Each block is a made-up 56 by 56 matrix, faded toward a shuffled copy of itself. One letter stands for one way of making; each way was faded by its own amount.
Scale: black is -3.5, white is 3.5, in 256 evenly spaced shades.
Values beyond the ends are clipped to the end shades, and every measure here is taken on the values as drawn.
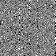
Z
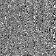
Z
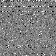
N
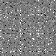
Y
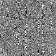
Z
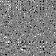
Y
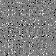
Y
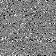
N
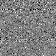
N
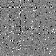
Y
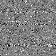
N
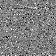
N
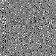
Y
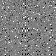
Y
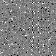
Y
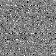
N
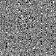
Z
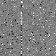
Y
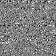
N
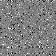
Y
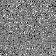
N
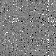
Y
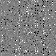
Y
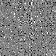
Y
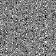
Z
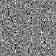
Z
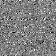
N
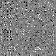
Y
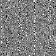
Z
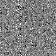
Z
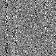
Z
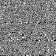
N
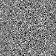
Z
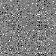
Y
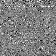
N
